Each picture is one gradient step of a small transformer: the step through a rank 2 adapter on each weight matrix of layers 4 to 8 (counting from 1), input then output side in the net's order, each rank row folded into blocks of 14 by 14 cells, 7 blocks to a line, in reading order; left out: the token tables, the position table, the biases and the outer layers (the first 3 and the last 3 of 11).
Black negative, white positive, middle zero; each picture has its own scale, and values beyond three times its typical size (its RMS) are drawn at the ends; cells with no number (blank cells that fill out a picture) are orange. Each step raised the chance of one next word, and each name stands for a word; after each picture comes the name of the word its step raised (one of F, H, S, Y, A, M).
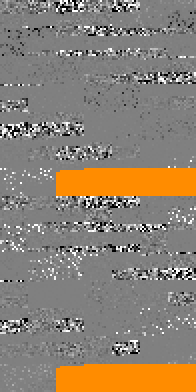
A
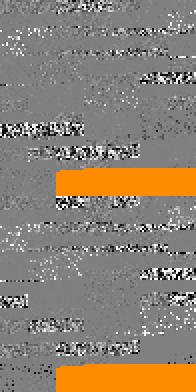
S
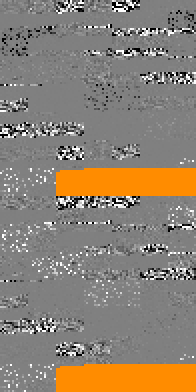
A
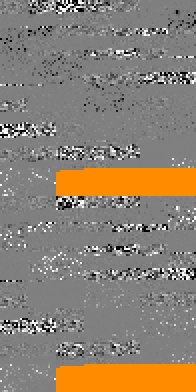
A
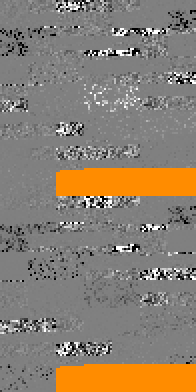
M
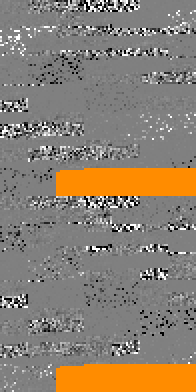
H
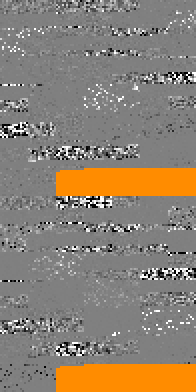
S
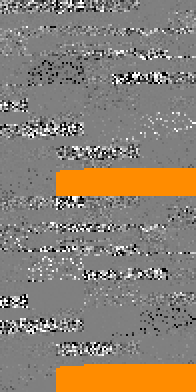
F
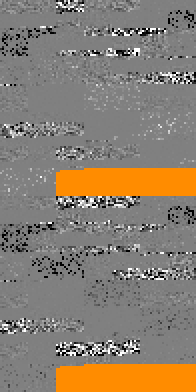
M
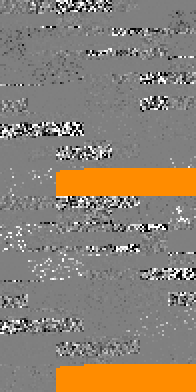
A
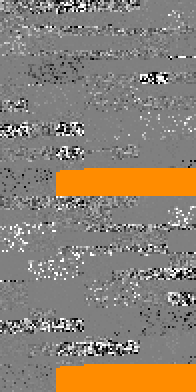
F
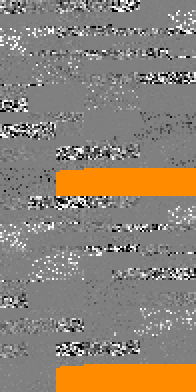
S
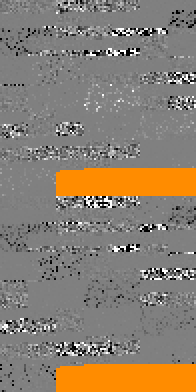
M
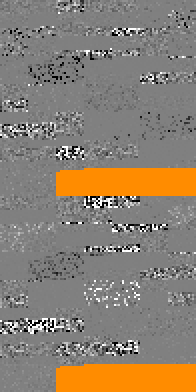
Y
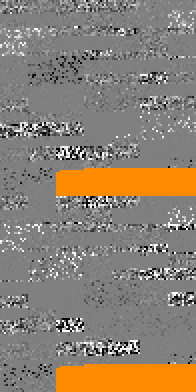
F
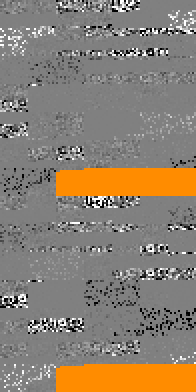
H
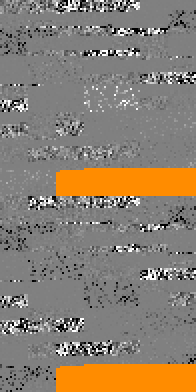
M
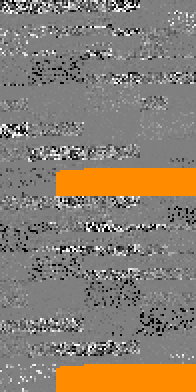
H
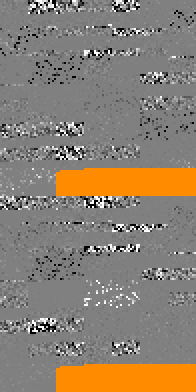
Y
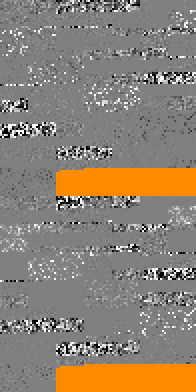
S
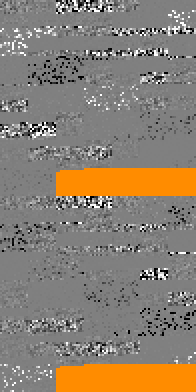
H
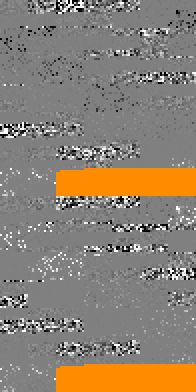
A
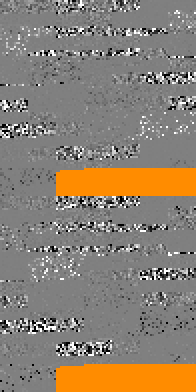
F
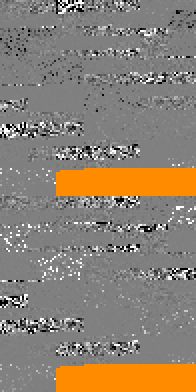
A
